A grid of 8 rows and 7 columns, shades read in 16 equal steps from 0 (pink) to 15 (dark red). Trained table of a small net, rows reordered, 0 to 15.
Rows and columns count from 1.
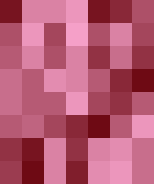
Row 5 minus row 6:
-2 1 -2 -11 -6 4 6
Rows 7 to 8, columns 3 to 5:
3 11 3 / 3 13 2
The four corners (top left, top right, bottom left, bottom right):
14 8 10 5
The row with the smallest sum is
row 2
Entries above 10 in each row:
3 0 2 2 1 2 3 2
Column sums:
67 56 44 44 69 53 61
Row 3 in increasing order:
3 3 5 7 8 11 11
